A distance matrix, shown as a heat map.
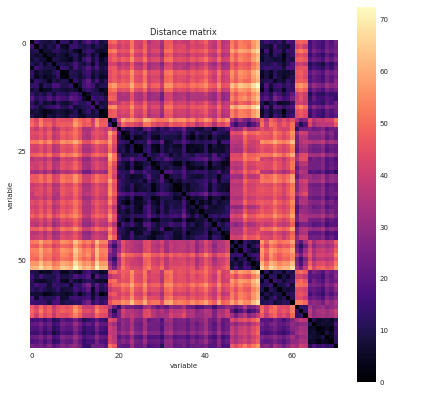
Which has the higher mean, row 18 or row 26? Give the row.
18
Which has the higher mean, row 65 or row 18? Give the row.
18
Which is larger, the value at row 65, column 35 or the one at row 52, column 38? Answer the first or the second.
the second
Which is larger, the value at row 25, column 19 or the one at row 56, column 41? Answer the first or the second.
the second
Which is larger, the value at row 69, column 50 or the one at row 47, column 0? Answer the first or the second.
the second
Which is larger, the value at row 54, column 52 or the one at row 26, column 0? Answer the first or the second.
the first
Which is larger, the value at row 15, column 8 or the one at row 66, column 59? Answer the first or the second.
the second
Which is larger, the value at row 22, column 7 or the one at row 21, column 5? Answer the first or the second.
the first
